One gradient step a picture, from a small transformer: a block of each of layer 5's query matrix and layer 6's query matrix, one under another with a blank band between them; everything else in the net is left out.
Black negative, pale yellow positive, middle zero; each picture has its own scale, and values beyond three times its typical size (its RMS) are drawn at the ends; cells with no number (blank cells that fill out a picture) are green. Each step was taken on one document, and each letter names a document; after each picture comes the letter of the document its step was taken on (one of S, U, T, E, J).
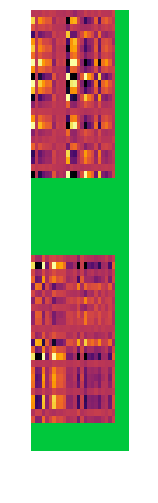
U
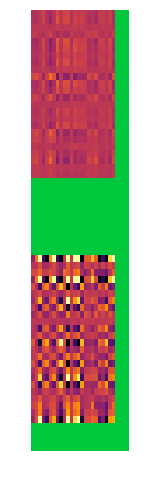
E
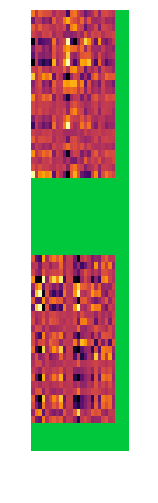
U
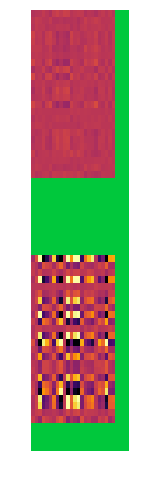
E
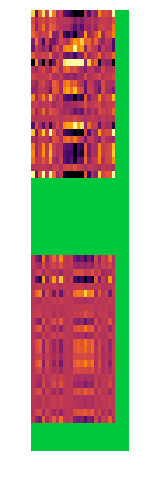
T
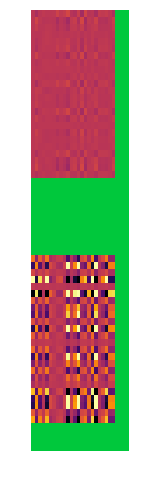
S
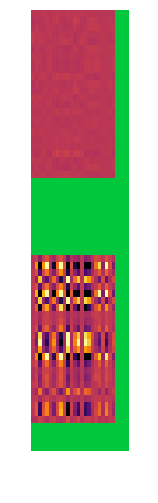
E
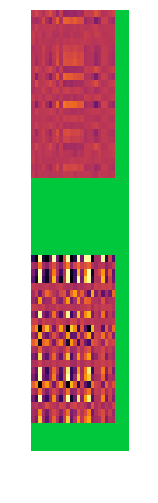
E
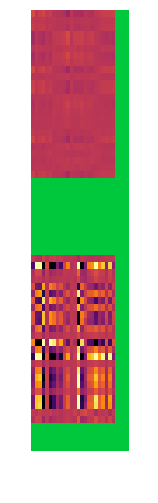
U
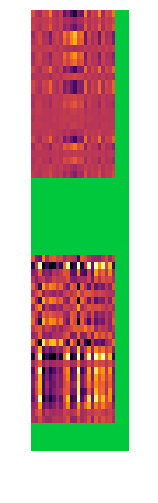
U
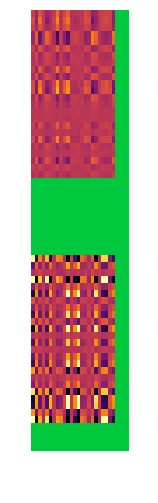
S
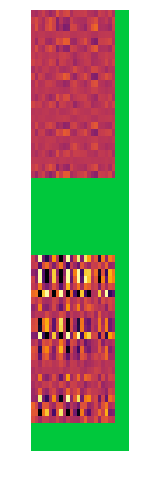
E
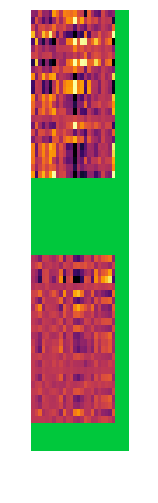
T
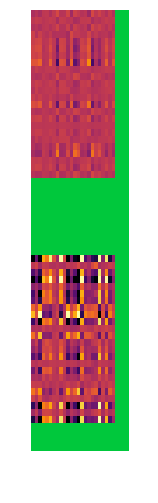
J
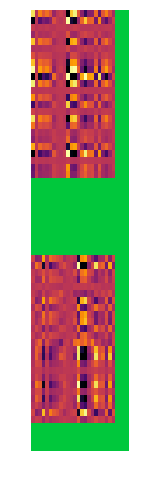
U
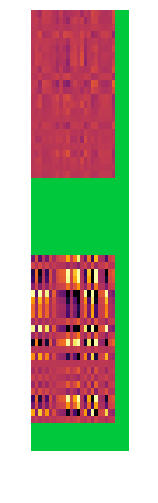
S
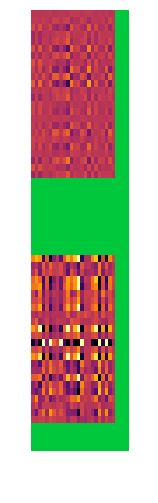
J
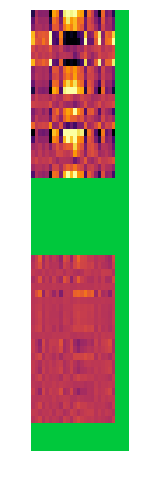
T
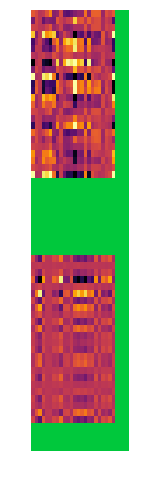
T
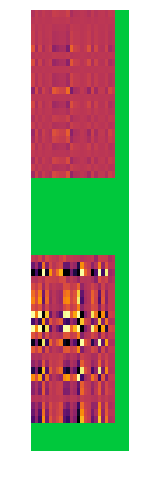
J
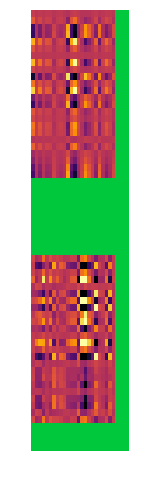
U
